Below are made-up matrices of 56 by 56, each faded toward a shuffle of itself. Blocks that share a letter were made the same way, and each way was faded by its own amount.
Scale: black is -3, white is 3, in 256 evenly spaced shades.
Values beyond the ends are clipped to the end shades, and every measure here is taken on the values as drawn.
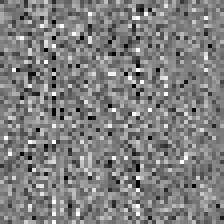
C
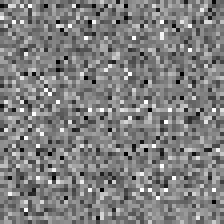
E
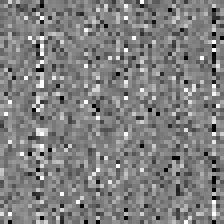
C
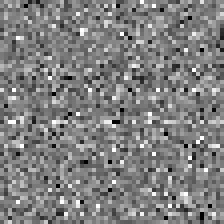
E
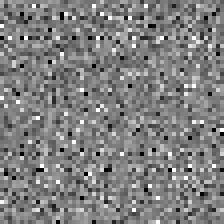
E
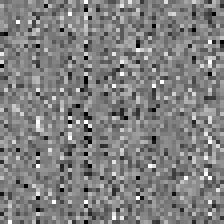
C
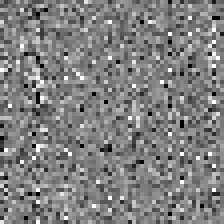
C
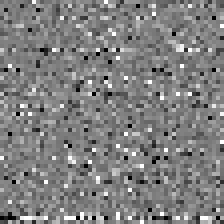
E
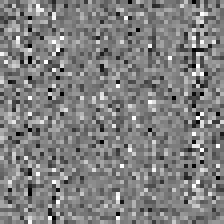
C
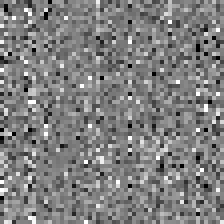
C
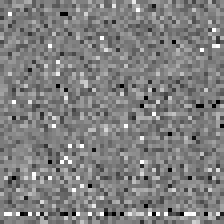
E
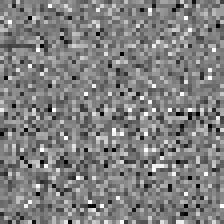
E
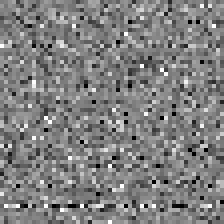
E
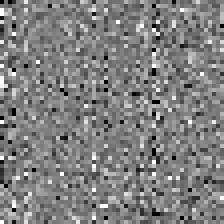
C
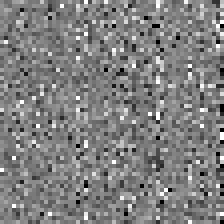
C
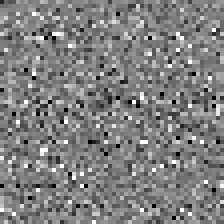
E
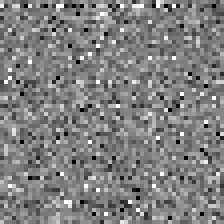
E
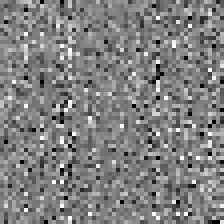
C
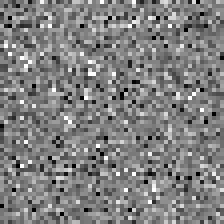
E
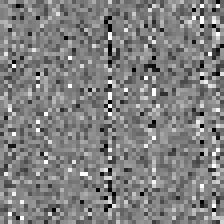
C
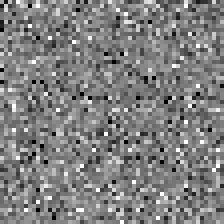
E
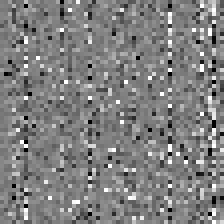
C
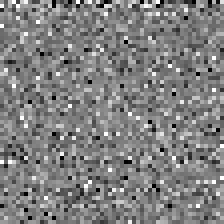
E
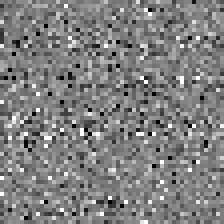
E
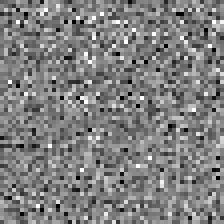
E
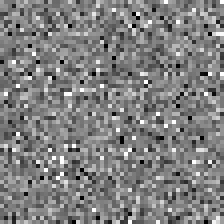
E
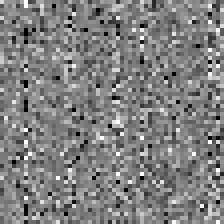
C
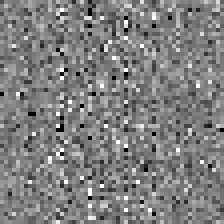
C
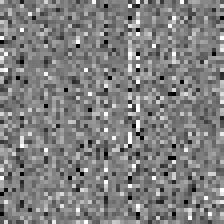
C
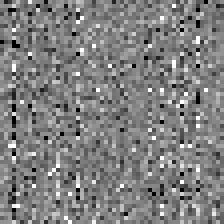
C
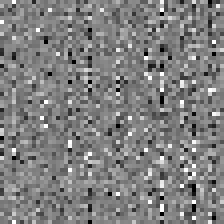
C
